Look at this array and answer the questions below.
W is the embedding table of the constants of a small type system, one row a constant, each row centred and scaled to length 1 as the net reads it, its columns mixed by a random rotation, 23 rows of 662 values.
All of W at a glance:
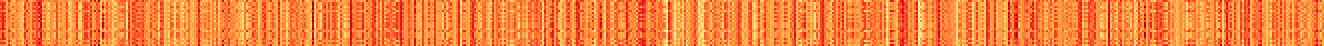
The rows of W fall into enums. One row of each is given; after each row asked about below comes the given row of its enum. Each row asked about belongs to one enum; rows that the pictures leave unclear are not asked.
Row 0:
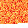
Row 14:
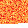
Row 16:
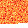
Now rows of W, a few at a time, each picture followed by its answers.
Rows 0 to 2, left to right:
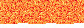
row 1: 14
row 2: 14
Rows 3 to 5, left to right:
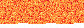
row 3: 16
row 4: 14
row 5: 0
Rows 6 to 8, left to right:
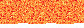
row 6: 14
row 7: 16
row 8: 14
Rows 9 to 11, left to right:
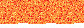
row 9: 16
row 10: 14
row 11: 16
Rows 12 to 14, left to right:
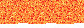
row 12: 16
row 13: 16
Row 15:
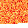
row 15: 0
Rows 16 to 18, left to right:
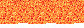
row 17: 16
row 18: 16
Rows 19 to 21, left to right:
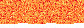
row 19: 14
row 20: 0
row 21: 14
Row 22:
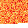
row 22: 0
